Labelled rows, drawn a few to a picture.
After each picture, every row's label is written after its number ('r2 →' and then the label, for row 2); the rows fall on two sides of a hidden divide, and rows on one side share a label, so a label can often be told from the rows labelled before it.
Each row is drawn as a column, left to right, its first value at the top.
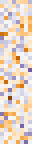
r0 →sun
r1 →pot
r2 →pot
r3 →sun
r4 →sun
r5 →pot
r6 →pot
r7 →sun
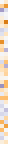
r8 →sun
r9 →sun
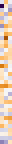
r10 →sun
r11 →sun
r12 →sun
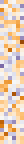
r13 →pot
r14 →sun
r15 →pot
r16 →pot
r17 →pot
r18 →sun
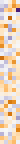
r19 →sun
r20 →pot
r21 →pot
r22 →sun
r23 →sun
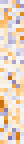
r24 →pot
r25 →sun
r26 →pot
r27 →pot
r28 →sun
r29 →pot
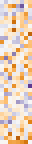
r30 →sun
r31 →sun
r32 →sun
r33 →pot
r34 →pot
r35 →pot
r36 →sun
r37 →sun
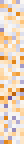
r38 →sun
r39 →sun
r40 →pot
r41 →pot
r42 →sun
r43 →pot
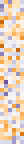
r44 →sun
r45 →pot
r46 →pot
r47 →pot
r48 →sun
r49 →sun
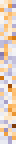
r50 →pot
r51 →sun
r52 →pot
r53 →pot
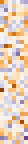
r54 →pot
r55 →sun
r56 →sun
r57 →sun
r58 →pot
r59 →pot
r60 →sun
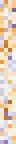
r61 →pot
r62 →sun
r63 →pot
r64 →sun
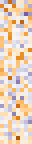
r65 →sun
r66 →pot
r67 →pot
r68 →sun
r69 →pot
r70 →pot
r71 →pot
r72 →pot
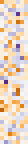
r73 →pot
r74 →pot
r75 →sun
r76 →sun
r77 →pot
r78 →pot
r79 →sun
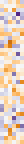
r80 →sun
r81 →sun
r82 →sun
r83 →pot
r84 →pot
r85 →sun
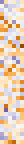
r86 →pot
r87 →pot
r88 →sun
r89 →sun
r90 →pot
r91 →sun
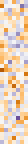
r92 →sun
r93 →sun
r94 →pot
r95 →pot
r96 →pot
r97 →pot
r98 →pot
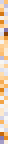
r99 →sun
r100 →sun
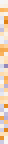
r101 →sun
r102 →pot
